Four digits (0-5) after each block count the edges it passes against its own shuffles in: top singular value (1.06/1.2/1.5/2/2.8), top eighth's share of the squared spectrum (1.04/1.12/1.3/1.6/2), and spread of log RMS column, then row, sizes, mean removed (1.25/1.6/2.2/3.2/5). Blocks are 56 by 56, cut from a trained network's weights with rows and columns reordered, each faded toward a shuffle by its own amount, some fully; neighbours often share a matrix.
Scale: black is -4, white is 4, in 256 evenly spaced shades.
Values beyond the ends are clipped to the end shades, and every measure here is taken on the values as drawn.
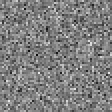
0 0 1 0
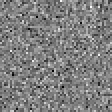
0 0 0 0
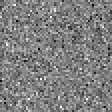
0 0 0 0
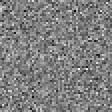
1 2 0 1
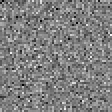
0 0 0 0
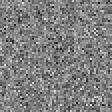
0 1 0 0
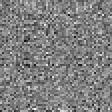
3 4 1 2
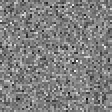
1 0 0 1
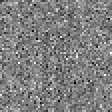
0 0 0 0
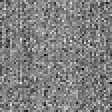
3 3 1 1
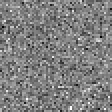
0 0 0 0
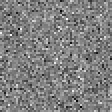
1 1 0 0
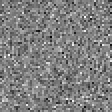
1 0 0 0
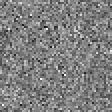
2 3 0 1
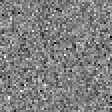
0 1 0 0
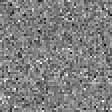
1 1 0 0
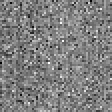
2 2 0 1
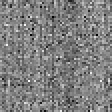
3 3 0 2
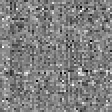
2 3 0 2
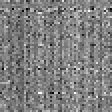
3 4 1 3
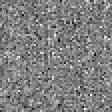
1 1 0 0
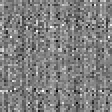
3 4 0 3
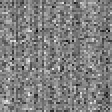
3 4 1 3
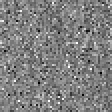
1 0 0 0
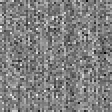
3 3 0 2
